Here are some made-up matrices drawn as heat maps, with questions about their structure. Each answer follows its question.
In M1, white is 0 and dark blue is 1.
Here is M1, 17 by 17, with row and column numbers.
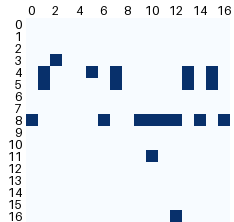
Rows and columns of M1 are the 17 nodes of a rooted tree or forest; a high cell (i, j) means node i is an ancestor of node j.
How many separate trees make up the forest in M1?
3
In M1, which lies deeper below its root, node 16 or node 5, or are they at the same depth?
the same depth
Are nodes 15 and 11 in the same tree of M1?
no
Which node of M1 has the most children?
8
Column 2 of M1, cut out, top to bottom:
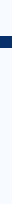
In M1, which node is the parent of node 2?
3
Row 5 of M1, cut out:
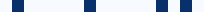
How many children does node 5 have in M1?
4
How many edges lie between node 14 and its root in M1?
1
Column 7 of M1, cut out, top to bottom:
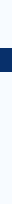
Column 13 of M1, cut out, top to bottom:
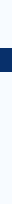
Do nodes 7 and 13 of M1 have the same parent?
yes
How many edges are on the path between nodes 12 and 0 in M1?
3
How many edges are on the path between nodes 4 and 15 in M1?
2
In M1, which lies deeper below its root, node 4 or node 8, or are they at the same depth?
the same depth
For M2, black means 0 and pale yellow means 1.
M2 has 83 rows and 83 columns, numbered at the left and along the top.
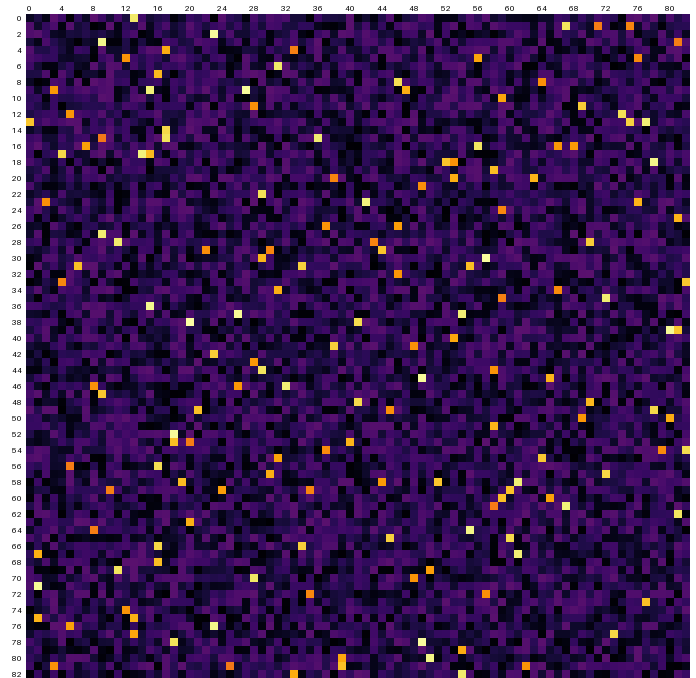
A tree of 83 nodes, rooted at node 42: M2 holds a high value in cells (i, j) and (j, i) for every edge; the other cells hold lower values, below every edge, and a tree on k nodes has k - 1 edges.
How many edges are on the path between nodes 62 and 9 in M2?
3
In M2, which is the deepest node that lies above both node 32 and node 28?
46
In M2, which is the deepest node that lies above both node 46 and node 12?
5
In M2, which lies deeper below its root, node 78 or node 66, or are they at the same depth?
node 78
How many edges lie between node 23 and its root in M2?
1
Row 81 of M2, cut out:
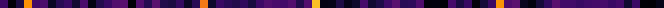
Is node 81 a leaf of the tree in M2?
no
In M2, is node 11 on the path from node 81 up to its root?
no
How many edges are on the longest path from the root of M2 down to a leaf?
56
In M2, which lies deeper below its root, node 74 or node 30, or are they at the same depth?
node 30
